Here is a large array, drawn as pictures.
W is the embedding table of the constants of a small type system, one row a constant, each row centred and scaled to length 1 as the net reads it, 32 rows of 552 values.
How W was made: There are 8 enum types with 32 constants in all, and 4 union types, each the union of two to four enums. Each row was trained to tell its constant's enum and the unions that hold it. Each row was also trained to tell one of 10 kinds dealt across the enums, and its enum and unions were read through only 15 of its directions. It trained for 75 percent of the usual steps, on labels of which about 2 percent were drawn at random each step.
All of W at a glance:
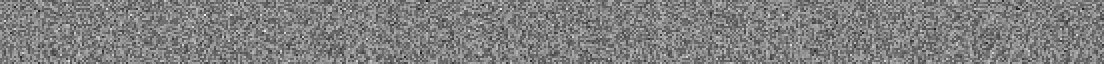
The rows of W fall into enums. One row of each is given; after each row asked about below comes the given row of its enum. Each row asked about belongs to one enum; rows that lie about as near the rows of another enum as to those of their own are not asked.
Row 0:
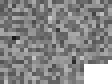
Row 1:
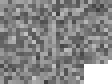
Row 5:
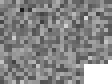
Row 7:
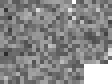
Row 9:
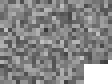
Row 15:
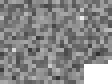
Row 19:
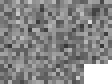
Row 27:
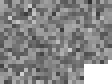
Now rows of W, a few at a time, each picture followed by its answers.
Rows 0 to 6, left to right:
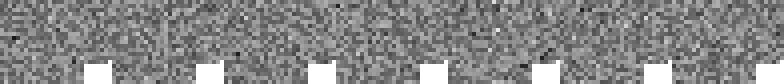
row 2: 0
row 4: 0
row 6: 27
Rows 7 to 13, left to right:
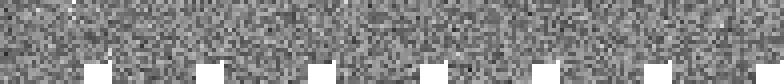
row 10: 5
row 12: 0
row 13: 7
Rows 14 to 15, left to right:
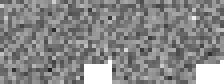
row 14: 19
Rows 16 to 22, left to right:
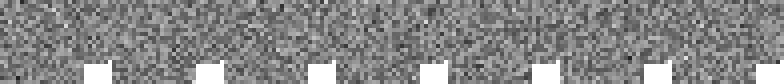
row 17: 15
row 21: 1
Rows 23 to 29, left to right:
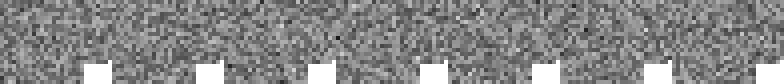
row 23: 7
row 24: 9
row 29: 5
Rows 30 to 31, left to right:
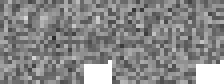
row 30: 7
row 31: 5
